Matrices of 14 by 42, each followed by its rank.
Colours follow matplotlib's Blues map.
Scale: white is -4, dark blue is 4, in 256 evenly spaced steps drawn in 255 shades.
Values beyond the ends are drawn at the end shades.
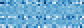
three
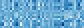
three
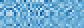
three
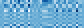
two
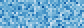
full rank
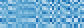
two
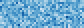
full rank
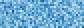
full rank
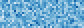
full rank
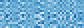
three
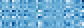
two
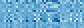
three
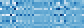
two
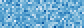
full rank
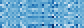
three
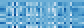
two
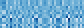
two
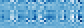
two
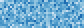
full rank
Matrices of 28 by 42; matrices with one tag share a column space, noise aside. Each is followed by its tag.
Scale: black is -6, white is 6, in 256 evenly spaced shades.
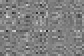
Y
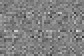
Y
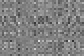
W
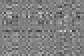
Y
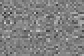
Y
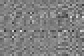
Y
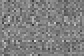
W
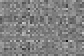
W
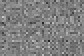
W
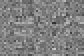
W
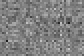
W
